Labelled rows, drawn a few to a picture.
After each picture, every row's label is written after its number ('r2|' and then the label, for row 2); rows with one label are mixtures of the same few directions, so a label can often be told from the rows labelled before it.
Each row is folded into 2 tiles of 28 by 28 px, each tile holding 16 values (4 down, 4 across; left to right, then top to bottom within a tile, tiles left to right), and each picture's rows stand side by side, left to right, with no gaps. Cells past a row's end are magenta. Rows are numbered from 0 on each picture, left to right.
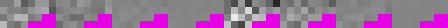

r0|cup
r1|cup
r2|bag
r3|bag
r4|bag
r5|bag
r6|cup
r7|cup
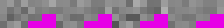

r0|bag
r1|cup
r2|cup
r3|cup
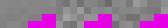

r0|bag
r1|bag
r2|cup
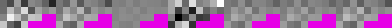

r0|bag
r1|bag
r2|bag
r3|bag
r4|bag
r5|bag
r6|bag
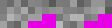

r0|bag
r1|cup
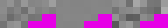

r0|bag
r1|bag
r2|cup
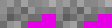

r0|bag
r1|bag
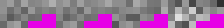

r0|bag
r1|bag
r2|cup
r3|bag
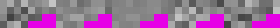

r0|bag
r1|cup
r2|cup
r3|bag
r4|cup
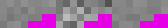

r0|bag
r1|bag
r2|cup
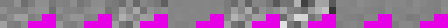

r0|cup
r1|cup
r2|bag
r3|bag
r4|bag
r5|cup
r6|cup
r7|cup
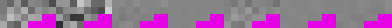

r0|bag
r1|cup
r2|bag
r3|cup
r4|bag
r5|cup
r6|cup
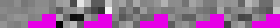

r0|cup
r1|cup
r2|bag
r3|cup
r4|cup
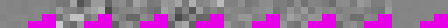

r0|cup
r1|cup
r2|cup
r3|bag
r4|cup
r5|bag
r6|cup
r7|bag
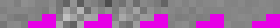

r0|cup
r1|bag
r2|bag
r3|bag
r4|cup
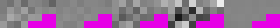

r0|bag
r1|bag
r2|bag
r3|bag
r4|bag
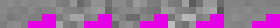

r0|bag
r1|cup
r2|cup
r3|cup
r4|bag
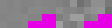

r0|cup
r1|cup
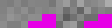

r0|bag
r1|bag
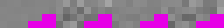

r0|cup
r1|bag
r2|cup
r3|cup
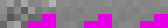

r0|bag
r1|bag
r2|bag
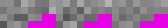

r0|cup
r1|bag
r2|bag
